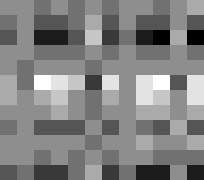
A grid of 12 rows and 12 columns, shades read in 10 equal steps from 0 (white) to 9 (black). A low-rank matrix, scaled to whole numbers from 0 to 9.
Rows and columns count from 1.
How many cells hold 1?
6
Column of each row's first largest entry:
3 3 10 3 2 6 6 6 3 6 3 9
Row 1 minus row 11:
0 0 0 0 0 0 0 0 0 0 -1 -2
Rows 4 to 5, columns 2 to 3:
4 5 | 5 4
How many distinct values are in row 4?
2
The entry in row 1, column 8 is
4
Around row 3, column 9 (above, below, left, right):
6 5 5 9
